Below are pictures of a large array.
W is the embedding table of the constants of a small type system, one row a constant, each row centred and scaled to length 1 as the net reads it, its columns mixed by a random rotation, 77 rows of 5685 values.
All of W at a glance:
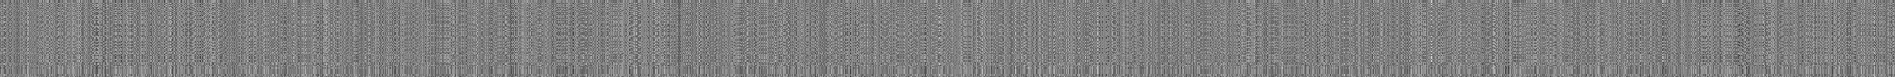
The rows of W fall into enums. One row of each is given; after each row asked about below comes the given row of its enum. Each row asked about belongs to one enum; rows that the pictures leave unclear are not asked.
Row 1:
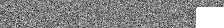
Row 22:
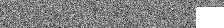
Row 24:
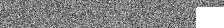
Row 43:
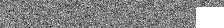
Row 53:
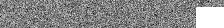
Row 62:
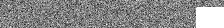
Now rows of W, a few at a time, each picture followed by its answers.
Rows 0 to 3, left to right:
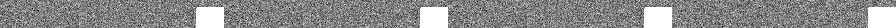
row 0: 1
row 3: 43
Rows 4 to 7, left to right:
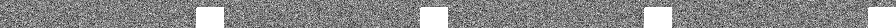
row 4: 1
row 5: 22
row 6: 1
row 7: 43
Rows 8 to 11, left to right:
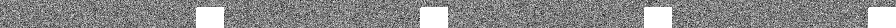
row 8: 22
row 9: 24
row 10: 53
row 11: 1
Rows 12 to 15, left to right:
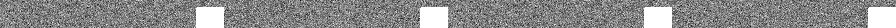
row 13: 24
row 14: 43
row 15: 1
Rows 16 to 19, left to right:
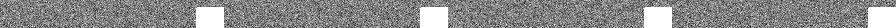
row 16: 22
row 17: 22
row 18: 43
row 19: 1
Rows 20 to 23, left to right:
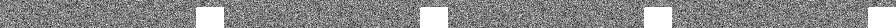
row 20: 43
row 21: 22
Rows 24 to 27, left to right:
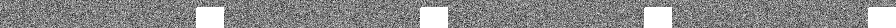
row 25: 24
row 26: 1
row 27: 22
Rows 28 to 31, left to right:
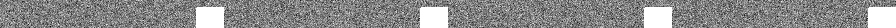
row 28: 43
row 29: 24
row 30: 22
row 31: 24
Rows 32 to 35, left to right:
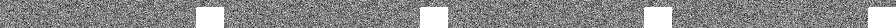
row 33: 43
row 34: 43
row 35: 24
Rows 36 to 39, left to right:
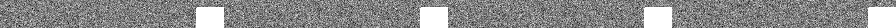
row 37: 22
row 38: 22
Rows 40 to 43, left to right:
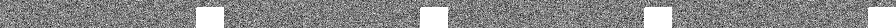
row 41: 1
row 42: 24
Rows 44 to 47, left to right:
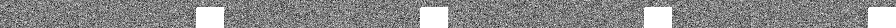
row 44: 1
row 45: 24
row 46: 43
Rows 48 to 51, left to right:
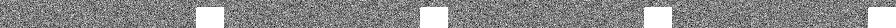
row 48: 22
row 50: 43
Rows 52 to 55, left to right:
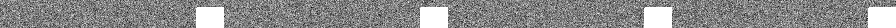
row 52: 22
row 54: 1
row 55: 24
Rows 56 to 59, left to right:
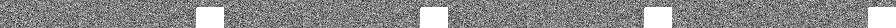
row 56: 1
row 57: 1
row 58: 1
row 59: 43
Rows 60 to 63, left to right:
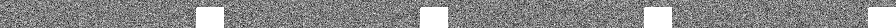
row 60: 1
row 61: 1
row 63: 22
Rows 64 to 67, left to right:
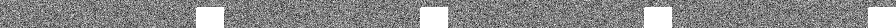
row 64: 22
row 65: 24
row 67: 62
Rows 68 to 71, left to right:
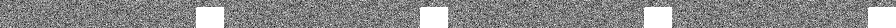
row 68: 62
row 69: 43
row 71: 43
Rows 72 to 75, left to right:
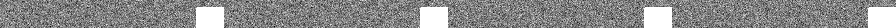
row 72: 43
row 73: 43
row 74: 22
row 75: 22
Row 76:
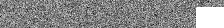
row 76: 53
